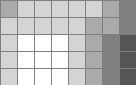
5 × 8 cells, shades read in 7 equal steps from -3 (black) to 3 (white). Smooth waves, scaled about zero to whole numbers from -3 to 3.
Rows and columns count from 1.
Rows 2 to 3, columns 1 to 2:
2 2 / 2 3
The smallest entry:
-1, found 3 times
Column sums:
9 13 13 13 10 6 2 -3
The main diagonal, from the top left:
1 2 3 3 2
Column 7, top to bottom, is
1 1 0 0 0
